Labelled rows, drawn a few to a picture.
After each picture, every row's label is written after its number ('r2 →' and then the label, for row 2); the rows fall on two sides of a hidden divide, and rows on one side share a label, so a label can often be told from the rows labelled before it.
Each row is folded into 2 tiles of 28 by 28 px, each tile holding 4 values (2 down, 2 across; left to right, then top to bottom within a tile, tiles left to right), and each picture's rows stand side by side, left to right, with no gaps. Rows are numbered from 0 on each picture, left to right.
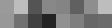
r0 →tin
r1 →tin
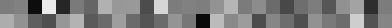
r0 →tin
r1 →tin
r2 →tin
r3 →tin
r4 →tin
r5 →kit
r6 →tin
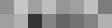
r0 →tin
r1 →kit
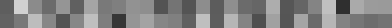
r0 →kit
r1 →kit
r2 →kit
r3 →kit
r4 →tin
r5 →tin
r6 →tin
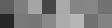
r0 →kit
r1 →tin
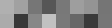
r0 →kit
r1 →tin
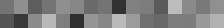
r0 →kit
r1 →kit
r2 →tin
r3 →kit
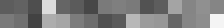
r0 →tin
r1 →tin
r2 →kit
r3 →kit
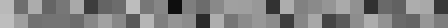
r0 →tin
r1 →kit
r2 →kit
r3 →tin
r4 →kit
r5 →kit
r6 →kit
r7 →kit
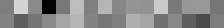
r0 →kit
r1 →tin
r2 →tin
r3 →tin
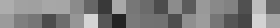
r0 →tin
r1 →kit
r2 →kit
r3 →kit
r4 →kit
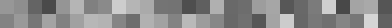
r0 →kit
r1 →kit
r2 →kit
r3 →tin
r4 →tin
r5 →tin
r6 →kit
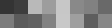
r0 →tin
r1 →tin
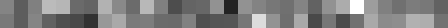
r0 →tin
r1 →tin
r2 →tin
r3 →tin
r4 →kit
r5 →tin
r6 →kit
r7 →kit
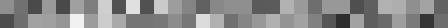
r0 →kit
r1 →tin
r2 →tin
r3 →kit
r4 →kit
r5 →tin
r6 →tin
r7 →tin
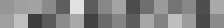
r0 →tin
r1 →tin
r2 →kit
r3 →tin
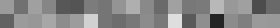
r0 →kit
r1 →kit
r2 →kit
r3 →tin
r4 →kit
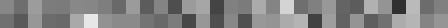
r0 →kit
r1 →kit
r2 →tin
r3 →kit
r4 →kit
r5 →tin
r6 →tin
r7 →tin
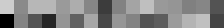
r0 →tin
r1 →kit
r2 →tin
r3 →kit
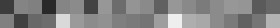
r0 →kit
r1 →tin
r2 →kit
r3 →tin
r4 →kit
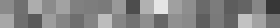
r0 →tin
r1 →kit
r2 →tin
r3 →tin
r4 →kit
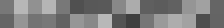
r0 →tin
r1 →kit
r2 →kit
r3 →tin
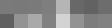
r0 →kit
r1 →tin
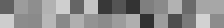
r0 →tin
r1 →kit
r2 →tin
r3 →kit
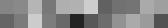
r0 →kit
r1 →kit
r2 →tin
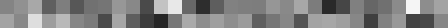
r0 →kit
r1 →tin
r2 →tin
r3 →kit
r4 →tin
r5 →kit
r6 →tin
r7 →tin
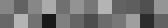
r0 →tin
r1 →tin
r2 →tin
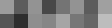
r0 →kit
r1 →tin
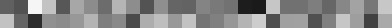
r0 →tin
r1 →kit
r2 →kit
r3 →tin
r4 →tin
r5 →tin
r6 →tin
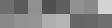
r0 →kit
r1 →tin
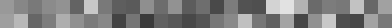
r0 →tin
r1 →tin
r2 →tin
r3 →kit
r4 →tin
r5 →kit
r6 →kit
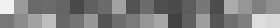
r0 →kit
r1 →kit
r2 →kit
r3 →kit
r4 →kit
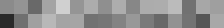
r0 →kit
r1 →tin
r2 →tin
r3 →tin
